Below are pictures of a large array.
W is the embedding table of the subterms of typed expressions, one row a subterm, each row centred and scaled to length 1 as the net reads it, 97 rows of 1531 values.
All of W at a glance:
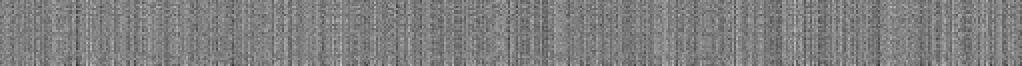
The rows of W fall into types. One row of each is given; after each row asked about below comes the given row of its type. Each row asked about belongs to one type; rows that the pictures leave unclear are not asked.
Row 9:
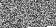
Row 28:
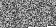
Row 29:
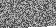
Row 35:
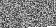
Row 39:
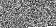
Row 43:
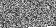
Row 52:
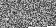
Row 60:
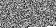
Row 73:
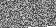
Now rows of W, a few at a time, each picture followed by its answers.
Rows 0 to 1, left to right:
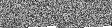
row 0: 29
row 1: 73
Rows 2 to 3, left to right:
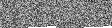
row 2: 28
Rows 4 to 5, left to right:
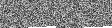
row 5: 35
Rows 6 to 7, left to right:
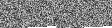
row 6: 35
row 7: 43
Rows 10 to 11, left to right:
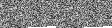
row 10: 9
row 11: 9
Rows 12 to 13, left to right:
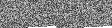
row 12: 73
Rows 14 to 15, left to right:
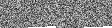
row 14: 39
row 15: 9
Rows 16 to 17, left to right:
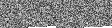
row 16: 52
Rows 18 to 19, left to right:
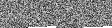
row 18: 52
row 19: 9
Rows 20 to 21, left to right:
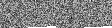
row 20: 43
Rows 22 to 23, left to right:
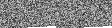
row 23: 39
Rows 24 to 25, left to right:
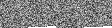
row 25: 9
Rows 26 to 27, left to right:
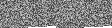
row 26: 73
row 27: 73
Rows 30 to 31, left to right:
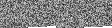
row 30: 29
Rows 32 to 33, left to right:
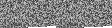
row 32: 29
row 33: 29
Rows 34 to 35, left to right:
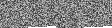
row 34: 73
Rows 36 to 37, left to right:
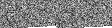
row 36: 9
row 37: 43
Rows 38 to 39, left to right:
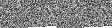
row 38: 39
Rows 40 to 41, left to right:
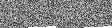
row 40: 60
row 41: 73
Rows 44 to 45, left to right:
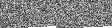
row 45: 73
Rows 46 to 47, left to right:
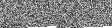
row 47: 43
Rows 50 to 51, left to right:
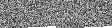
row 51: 52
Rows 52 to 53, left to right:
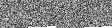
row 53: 39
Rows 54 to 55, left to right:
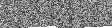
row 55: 28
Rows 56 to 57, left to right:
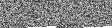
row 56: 39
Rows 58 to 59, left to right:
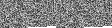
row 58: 35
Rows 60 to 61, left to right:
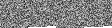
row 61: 73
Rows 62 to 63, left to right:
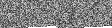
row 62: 43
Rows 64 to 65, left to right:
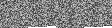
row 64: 73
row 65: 28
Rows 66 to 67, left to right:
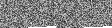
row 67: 43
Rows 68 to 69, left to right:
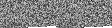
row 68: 29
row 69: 29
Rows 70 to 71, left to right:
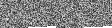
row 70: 52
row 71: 35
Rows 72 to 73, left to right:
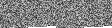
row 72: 43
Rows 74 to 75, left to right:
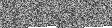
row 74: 28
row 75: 43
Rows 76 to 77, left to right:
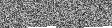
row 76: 35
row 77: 39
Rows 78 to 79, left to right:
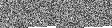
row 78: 52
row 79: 60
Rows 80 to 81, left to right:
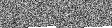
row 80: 28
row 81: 60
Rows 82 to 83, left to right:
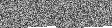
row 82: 73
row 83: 35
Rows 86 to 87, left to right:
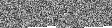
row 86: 35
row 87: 52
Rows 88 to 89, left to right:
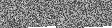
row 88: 9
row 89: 52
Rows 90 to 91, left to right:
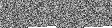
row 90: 28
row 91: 60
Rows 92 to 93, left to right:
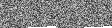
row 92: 9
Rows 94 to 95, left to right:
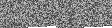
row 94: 29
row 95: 28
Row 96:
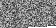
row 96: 28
